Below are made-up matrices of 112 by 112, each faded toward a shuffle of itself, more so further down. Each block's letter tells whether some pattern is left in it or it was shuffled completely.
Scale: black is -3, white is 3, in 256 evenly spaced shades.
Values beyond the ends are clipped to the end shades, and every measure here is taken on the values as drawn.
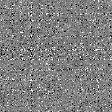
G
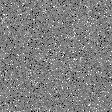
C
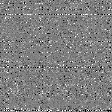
G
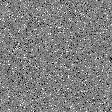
C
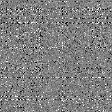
G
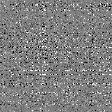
G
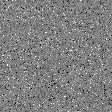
C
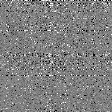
G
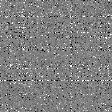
G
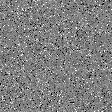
C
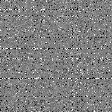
G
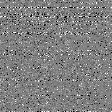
G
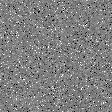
C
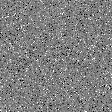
C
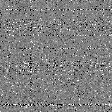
G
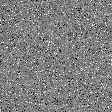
C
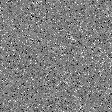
C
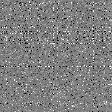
G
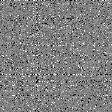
G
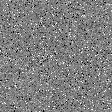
C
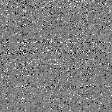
G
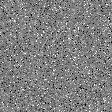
C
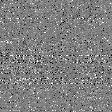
G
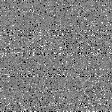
G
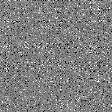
G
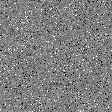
C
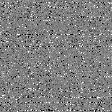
G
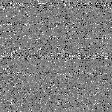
G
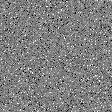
C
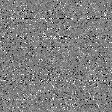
G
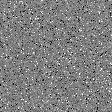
C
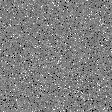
C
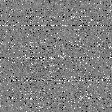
G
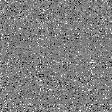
G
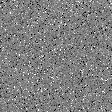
C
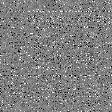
G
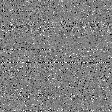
G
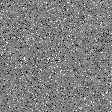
C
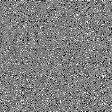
G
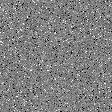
C
